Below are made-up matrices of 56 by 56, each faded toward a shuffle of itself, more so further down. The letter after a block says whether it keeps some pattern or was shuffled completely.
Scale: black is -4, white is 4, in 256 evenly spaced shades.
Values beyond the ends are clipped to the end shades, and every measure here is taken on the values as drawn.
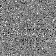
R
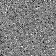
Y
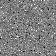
Y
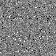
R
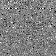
R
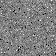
Y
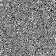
Y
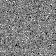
Y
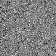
Y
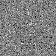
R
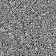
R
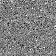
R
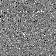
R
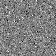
Y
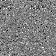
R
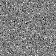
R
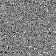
R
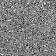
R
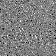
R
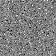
Y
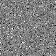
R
